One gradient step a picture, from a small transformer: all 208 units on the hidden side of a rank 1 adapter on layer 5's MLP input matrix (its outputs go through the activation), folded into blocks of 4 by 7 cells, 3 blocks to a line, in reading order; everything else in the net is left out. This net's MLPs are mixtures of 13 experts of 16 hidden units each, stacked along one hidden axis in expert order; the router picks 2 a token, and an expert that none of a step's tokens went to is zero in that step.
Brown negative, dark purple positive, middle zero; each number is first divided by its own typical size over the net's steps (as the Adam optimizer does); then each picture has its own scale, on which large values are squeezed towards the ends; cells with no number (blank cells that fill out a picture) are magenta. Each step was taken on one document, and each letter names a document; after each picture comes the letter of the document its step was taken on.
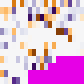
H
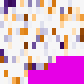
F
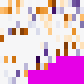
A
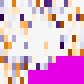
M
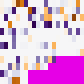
H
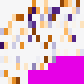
H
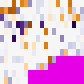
M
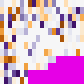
M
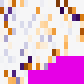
F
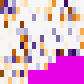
F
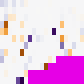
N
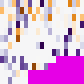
A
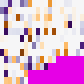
F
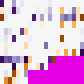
M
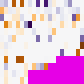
M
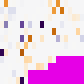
N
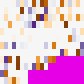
H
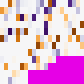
A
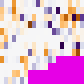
M
